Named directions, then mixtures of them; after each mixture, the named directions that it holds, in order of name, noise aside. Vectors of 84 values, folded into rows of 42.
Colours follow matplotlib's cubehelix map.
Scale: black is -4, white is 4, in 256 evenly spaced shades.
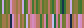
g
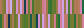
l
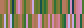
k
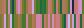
k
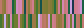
k, l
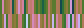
g, k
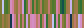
g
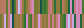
k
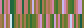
g, k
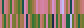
g, k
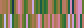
k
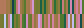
k
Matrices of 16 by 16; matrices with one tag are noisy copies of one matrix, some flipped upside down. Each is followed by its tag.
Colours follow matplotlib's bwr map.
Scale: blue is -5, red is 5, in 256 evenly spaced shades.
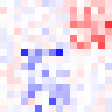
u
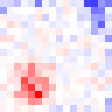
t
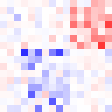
u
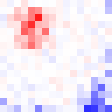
t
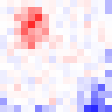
t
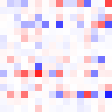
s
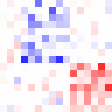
u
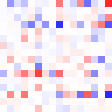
s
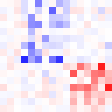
u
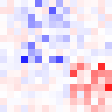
u
